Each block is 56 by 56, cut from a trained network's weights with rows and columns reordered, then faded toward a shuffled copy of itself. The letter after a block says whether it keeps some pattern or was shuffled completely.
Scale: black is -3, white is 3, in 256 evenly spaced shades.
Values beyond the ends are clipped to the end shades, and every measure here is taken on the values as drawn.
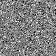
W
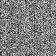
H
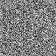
H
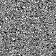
H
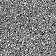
W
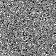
W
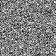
H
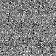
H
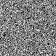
W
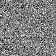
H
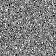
W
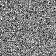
W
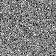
W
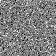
W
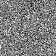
W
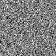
H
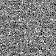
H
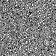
W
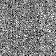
H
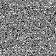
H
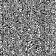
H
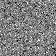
W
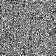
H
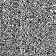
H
